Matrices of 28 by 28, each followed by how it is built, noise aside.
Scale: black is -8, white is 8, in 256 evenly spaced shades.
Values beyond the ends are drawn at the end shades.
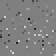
sparse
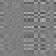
low rank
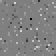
sparse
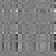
low rank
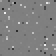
sparse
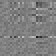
low rank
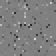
sparse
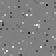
sparse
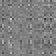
low rank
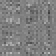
low rank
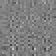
low rank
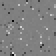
sparse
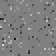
sparse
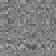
low rank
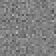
low rank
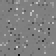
sparse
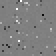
sparse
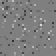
sparse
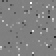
sparse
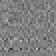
low rank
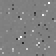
sparse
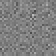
low rank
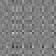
low rank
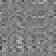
low rank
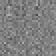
low rank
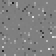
sparse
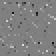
sparse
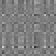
low rank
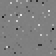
sparse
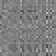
low rank
